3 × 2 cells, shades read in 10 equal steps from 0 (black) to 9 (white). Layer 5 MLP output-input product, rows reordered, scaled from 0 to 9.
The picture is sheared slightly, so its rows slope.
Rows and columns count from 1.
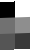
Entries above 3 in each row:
1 2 0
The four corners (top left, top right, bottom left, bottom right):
0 9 3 2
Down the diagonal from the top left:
0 5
